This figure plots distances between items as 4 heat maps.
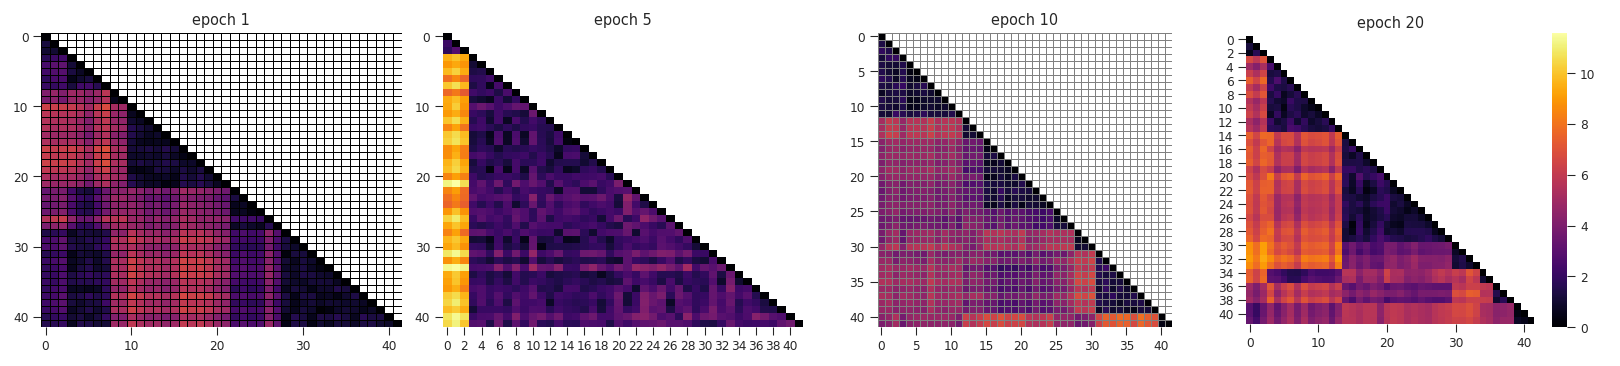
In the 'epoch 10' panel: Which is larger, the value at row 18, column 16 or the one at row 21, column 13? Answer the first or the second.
the second
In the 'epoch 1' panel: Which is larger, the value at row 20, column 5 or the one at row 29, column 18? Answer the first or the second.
the second
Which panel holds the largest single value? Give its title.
epoch 5
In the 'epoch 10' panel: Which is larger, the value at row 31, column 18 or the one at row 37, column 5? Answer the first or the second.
the second
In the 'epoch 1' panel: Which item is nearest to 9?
8
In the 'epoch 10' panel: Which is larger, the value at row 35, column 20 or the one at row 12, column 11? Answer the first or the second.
the second
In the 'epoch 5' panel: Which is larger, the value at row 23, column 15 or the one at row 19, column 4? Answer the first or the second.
the first
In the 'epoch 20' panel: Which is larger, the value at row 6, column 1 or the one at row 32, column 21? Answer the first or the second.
the first
